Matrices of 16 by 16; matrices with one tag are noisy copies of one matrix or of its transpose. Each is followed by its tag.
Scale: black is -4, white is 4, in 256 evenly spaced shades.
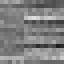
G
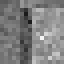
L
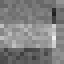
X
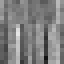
G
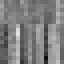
G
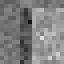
L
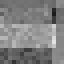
X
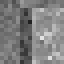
L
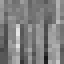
G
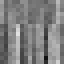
G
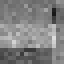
X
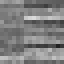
G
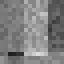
X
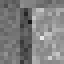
L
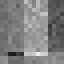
X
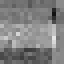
X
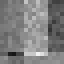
X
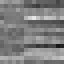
G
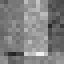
X
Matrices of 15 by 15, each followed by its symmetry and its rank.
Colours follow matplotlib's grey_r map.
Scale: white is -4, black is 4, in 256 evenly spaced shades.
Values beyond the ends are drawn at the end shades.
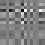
neither, rank one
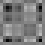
symmetric, rank one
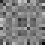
symmetric, rank two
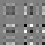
symmetric, rank one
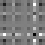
symmetric, rank one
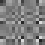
symmetric, rank two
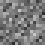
symmetric, full rank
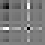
symmetric, rank one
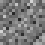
symmetric, full rank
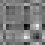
symmetric, rank two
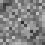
symmetric, full rank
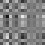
neither, rank one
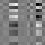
neither, rank one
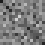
symmetric, full rank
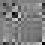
symmetric, rank two
